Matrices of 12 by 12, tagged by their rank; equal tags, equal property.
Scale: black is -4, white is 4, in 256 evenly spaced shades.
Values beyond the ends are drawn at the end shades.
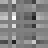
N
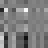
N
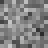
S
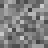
S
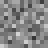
S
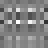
N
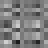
N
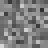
S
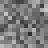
S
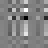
N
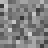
S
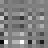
N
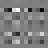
N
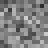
S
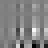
N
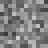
S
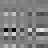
N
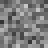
S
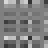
N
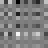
N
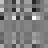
N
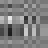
N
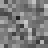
S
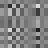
N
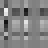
N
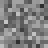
S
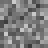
S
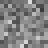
S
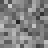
S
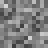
S
